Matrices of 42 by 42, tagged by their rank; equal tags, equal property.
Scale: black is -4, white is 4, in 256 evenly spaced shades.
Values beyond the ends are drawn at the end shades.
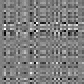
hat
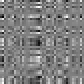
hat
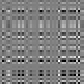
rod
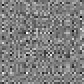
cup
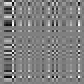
rod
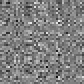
cup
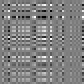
rod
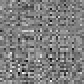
cup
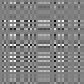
rod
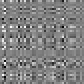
hat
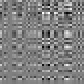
hat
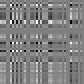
rod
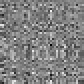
cup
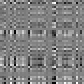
hat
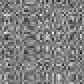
cup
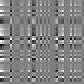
rod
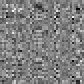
cup
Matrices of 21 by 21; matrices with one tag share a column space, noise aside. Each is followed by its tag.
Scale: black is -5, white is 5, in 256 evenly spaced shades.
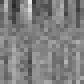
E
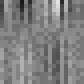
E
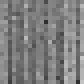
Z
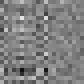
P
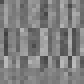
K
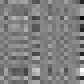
P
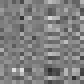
P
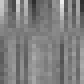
E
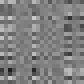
P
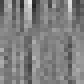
E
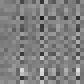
P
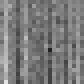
Z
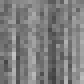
Z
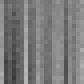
Z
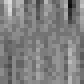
E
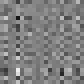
P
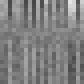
E
